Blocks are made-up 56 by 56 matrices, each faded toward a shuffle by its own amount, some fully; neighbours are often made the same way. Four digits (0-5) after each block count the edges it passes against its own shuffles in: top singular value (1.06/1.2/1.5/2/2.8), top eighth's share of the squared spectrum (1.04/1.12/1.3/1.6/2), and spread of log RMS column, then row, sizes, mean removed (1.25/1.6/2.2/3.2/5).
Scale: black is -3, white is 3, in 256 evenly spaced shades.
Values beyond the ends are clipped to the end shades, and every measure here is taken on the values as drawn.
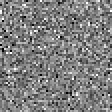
0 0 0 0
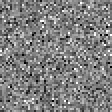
0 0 0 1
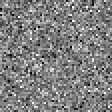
0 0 0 0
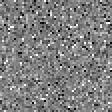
0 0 0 0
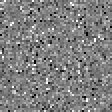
0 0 0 0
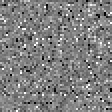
2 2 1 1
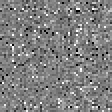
3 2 1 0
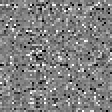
3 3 1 2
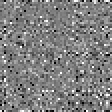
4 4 2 2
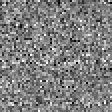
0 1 0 2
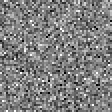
0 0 0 1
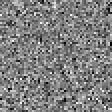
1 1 0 2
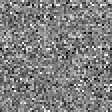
0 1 0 2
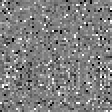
3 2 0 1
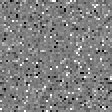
1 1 0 0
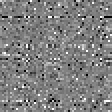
4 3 1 2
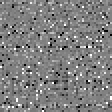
3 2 0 1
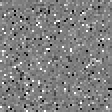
1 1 0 0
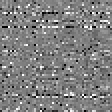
4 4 2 3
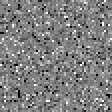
3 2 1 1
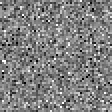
0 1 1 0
